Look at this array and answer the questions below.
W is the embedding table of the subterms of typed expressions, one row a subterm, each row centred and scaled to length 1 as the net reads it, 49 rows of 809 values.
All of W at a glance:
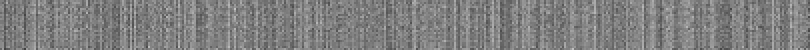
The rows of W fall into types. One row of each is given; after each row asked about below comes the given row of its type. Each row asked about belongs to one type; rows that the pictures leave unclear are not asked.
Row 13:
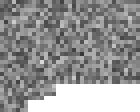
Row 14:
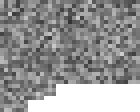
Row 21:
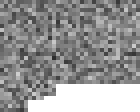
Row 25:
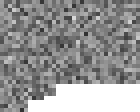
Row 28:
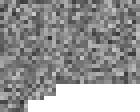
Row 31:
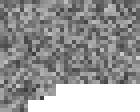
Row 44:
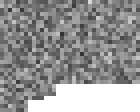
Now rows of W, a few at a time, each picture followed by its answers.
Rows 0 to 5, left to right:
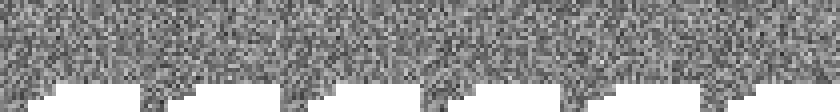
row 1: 44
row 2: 31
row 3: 31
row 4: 13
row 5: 44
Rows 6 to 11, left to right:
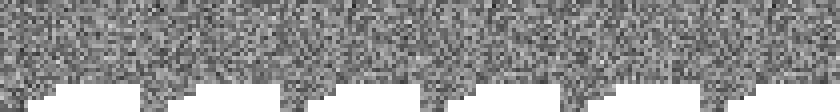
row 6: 21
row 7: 14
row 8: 28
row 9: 28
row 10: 13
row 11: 28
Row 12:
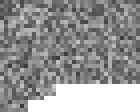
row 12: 13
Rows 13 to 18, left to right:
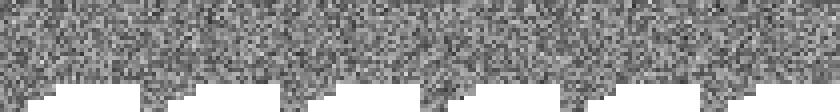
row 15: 14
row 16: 31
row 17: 28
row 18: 14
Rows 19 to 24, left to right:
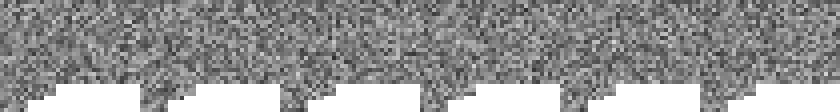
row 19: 25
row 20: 31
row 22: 13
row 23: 31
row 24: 14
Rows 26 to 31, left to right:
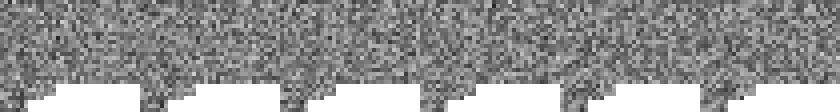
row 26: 21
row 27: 13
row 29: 28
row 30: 31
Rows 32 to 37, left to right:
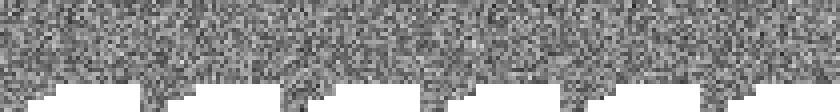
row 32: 14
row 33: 13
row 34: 31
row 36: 28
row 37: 44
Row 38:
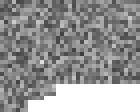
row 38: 13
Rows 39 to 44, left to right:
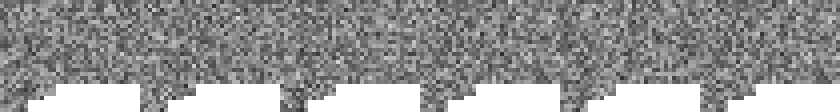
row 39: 31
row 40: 25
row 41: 21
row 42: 44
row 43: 28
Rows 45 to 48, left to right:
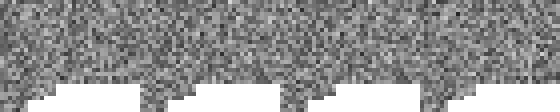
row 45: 28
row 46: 44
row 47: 44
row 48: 13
